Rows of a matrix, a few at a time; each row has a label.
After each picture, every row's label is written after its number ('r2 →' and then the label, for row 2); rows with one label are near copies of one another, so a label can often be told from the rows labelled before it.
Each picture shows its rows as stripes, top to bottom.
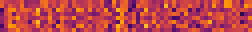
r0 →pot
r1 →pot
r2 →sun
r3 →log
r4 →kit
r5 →log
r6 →sun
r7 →kit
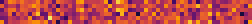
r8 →sun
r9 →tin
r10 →sun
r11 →log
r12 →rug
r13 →tin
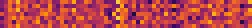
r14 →kit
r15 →log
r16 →kit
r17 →pot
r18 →sun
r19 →log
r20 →kit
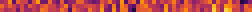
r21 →log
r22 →pot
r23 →pot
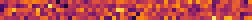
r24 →tin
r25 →rug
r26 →sun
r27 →log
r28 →pot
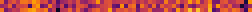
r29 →tin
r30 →log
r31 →tin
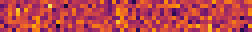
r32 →pot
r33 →rug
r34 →kit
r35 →kit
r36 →log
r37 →sun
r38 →tin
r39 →log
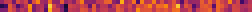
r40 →log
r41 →rug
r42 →rug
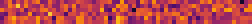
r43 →log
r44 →kit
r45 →pot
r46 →rug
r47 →sun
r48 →sun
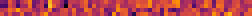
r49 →rug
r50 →rug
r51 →kit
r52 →pot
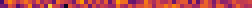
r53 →sun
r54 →rug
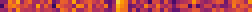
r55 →kit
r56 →sun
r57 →kit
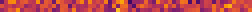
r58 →sun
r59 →pot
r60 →kit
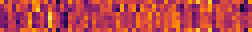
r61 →tin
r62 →log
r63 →log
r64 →rug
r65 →rug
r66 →rug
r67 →rug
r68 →tin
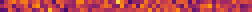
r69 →sun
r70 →log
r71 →rug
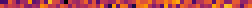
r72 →rug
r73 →pot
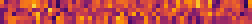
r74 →tin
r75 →tin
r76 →rug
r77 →log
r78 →sun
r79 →sun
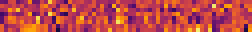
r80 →rug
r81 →pot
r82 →kit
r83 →rug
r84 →sun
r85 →sun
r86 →tin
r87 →tin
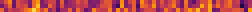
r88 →log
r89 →log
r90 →tin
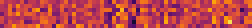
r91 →pot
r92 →kit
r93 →log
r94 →kit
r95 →pot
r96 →pot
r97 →sun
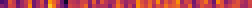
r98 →rug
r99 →rug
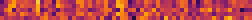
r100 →sun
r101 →sun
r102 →log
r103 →sun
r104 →pot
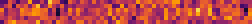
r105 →rug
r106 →log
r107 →tin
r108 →tin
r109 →pot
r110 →sun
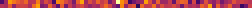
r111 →sun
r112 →log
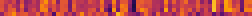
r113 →pot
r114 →pot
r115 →pot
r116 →sun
